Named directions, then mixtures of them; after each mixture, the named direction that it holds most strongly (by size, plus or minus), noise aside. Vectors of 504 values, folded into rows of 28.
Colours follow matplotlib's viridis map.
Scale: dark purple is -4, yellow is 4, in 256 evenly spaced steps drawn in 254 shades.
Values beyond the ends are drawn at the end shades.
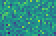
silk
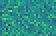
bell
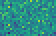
silk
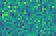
silk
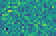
bell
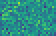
bell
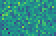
silk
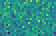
silk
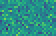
bell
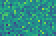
silk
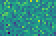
silk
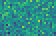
silk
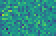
bell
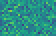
bell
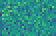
bell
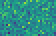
silk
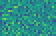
bell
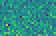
silk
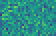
bell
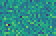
bell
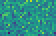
silk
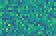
bell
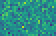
silk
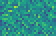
bell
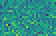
bell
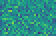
bell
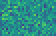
bell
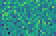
silk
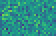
bell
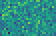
silk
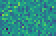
bell
